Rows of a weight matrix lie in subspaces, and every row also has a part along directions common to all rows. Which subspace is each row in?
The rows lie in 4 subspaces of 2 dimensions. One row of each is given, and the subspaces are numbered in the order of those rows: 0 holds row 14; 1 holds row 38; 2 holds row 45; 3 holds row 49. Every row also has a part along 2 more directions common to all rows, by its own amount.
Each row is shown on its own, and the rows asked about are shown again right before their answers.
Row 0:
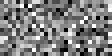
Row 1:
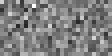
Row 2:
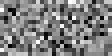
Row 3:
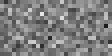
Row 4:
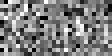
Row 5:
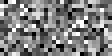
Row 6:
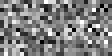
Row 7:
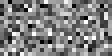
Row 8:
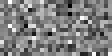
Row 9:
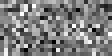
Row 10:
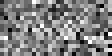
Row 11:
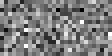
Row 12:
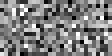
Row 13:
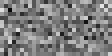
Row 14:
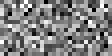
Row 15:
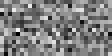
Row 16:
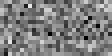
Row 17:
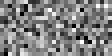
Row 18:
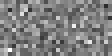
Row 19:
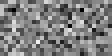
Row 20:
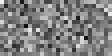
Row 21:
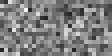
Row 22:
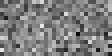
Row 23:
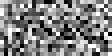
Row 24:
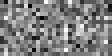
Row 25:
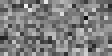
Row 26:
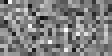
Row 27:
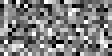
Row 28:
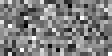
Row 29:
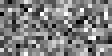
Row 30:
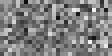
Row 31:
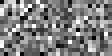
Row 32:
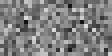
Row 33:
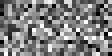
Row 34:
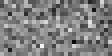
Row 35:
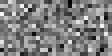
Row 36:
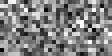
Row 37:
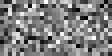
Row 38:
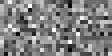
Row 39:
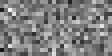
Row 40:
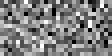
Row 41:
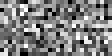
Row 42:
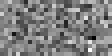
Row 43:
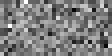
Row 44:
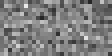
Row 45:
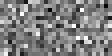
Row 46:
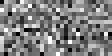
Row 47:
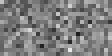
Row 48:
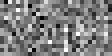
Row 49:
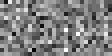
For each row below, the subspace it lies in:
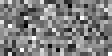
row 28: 1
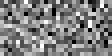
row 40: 0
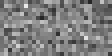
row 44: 0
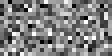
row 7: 3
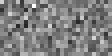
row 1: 1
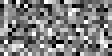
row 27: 0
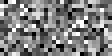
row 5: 0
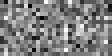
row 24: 3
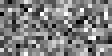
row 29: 0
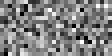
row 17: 2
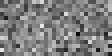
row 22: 3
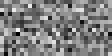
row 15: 1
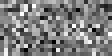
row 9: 2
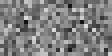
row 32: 1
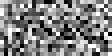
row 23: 3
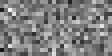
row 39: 2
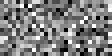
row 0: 3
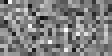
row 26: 3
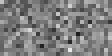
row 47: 1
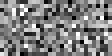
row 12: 2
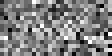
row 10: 3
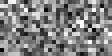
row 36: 0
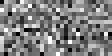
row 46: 1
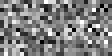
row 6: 0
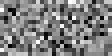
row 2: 2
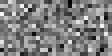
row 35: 2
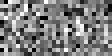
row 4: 3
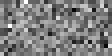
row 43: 0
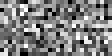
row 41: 2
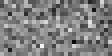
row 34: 0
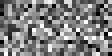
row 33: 3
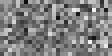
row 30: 0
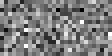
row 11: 1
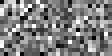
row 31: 1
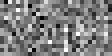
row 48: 3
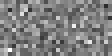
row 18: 2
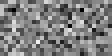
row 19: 2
